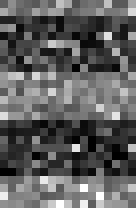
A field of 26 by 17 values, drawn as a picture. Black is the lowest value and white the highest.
Stripes: horizontal, repeating 2 times. Average level on the scale: 40%. Slope: none. Seam: none.
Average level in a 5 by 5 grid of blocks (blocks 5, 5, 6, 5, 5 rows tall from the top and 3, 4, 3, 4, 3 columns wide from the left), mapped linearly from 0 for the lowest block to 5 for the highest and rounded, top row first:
22223
23212
44444
01100
45554
